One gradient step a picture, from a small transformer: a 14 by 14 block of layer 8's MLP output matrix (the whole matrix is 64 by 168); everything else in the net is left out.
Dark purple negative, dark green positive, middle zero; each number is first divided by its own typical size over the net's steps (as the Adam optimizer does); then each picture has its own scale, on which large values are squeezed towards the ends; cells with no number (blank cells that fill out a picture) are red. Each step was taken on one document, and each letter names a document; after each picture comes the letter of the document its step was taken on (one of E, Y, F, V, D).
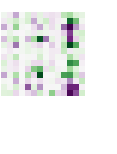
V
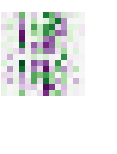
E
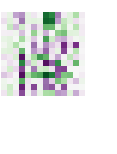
E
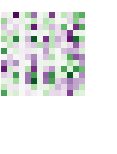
V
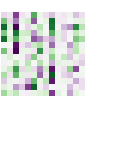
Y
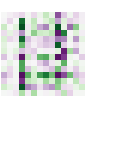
E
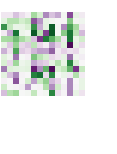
Y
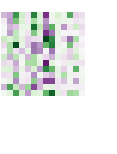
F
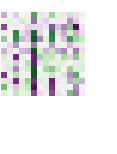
Y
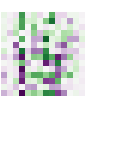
E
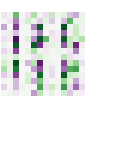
Y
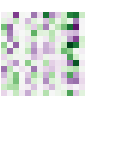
V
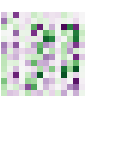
Y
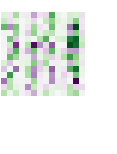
V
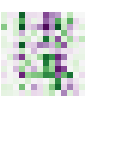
E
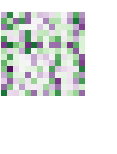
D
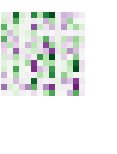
F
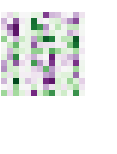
F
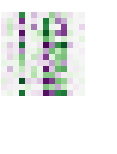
E
